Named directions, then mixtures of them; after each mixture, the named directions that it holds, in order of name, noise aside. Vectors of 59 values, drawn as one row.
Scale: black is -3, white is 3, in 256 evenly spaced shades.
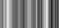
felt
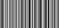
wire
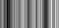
felt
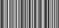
wire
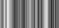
felt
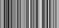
felt, wire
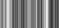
felt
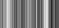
felt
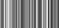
felt, wire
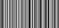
wire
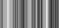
felt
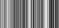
felt, wire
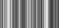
felt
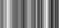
felt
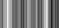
felt
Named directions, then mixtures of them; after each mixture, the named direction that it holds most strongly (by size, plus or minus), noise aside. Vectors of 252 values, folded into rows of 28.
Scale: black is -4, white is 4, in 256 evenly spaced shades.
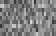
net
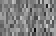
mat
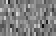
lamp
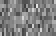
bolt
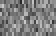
net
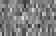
bolt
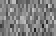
mat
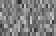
mat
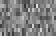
bolt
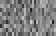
net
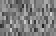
net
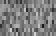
lamp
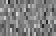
lamp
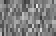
bolt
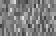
bolt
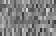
bolt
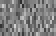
mat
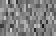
lamp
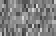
bolt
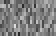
net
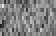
net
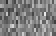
net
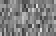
bolt
